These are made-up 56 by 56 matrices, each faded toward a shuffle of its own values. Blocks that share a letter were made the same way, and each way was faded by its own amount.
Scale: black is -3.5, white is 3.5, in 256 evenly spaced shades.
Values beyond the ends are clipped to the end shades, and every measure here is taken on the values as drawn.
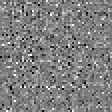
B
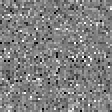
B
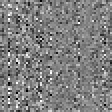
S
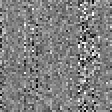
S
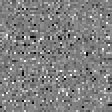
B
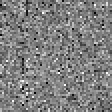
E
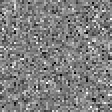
E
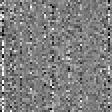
S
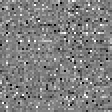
B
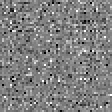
B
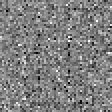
E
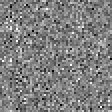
E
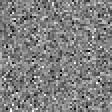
E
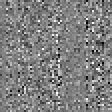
S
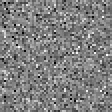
E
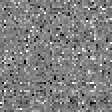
B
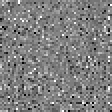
B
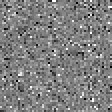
B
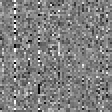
S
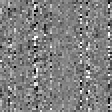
S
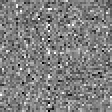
E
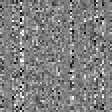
S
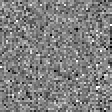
E
